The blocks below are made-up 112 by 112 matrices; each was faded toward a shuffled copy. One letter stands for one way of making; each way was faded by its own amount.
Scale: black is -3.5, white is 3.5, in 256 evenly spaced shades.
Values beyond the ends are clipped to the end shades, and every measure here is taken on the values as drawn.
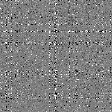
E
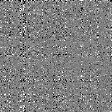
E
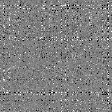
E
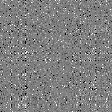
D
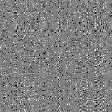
D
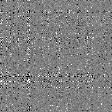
E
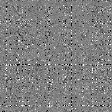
E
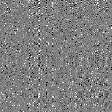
D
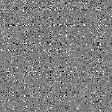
E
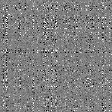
E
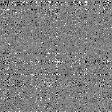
E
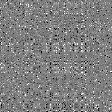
D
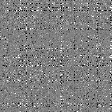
E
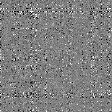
E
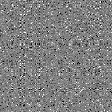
D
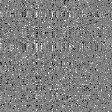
D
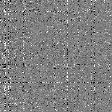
E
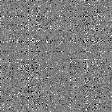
E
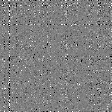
E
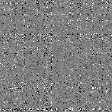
E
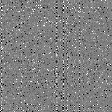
D
